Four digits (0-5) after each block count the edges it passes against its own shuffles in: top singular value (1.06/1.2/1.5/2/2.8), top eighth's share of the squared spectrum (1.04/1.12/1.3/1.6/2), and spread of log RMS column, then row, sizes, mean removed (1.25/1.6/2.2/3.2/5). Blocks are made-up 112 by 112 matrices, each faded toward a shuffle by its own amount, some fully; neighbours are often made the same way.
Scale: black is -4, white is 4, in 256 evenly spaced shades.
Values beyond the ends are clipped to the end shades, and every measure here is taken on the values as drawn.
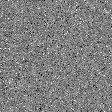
0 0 0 0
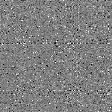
4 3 1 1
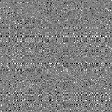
5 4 3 3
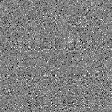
4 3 1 2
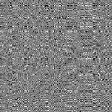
5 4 3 3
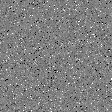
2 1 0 0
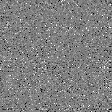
4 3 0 1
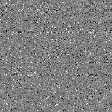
4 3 1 2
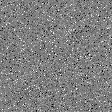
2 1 0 0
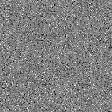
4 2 1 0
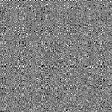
5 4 3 3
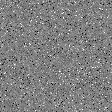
0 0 0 0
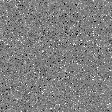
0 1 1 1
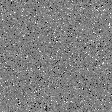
0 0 0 0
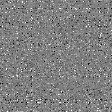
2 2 2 3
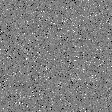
0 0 0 0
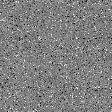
0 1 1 1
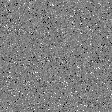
0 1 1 1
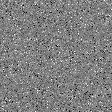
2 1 0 0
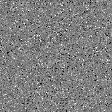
3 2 0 0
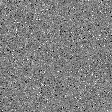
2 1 0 0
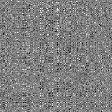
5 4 3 3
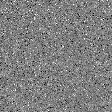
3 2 0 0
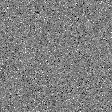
2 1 0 0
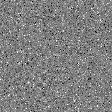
3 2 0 0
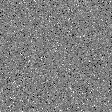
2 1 0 0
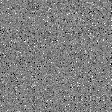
3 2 1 1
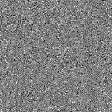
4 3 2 1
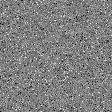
1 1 0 0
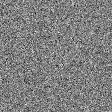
0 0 0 0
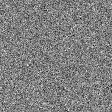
0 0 0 0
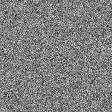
3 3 1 1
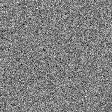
2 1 0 0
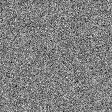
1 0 0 0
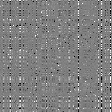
5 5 3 3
